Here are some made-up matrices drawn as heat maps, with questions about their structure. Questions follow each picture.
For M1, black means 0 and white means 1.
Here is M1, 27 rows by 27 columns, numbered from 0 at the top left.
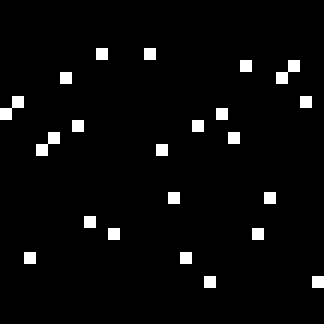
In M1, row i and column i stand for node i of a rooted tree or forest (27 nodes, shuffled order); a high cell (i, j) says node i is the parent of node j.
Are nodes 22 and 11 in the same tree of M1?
no
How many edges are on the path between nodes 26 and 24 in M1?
4
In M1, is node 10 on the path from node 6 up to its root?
yes
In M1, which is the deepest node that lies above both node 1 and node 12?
4
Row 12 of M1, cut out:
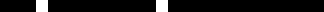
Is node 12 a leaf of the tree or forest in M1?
no
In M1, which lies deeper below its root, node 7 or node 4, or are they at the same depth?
node 7
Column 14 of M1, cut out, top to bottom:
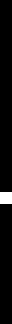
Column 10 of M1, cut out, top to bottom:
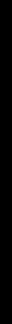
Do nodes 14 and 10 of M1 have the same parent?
no
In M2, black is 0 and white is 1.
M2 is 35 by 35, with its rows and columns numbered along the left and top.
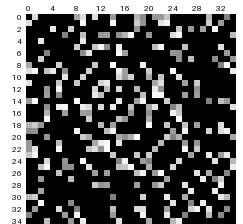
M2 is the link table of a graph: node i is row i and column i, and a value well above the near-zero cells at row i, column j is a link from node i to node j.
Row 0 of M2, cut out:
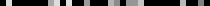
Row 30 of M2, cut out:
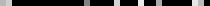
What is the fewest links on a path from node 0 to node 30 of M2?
1
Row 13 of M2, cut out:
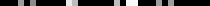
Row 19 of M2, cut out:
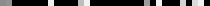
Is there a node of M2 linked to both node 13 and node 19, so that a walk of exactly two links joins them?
yes
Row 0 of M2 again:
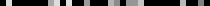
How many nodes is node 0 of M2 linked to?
12
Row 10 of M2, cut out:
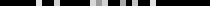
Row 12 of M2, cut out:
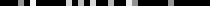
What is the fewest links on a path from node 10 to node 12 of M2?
2
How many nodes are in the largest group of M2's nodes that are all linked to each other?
6
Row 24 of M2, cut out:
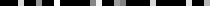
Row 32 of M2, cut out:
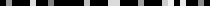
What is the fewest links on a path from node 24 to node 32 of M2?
2
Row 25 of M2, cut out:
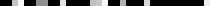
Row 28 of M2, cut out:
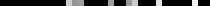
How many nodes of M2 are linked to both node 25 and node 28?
0
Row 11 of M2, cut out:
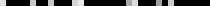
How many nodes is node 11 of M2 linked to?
9
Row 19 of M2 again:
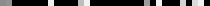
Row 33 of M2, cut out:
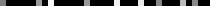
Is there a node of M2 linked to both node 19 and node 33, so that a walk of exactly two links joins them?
yes
